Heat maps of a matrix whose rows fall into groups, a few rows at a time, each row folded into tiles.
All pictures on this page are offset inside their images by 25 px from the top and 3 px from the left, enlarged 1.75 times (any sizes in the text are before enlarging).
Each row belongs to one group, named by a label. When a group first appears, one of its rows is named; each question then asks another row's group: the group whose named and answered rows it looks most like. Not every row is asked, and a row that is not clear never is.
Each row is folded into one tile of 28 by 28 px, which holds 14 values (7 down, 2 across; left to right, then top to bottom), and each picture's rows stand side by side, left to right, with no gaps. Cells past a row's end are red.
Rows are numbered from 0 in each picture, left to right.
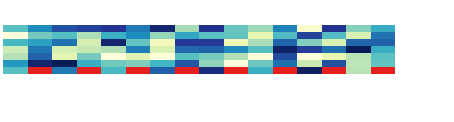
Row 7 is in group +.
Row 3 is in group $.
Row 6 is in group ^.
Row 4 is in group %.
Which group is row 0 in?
$
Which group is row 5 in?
$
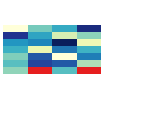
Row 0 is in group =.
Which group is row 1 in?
%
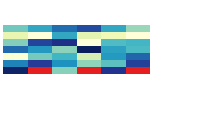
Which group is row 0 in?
$
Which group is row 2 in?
$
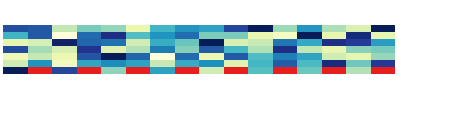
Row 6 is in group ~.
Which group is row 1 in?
$
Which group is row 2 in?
=
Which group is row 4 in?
%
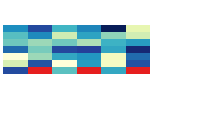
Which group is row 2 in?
$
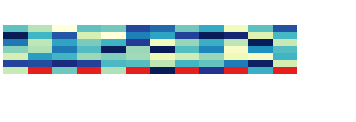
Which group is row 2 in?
+
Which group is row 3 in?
^
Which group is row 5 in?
%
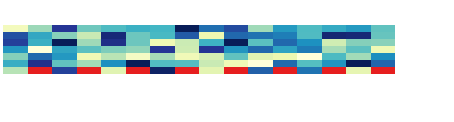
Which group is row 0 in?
=
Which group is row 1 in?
%
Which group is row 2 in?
~
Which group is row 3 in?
^
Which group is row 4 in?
+
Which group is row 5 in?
^
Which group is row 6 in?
^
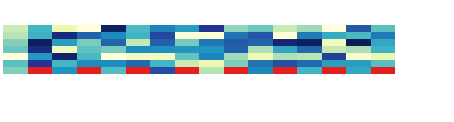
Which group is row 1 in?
=
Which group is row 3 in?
%
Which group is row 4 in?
+
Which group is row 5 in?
~
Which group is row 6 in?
=
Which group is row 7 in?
%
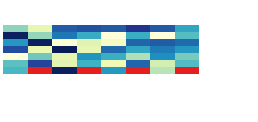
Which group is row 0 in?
~
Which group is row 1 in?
^
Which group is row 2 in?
+
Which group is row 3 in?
+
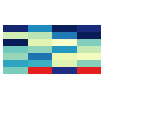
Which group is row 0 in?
%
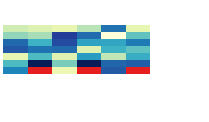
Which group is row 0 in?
$
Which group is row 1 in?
=
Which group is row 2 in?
$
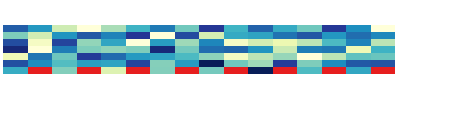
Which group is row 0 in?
%
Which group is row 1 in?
=
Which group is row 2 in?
=
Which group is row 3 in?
+
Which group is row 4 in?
%
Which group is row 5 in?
^
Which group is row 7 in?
=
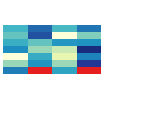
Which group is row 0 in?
^
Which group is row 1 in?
$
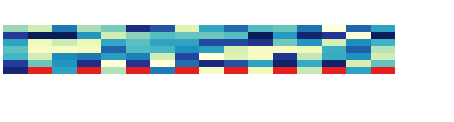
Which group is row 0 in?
=
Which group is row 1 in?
=
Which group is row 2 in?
+
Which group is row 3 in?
$
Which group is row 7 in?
+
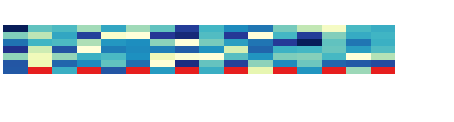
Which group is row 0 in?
%
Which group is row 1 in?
=
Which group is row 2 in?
$
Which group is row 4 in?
^
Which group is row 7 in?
~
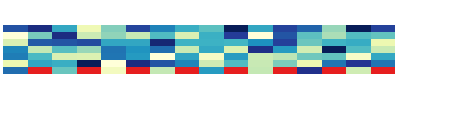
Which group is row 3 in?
%
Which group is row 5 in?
+
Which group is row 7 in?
%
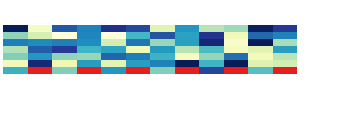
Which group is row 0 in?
$
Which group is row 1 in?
+
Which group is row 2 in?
+
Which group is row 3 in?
~
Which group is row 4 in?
=
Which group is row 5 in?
%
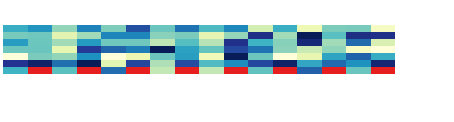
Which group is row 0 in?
~
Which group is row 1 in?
$
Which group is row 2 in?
^
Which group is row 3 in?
+
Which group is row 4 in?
$
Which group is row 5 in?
~
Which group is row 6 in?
=
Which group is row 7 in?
=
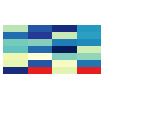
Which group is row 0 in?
^
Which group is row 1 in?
+
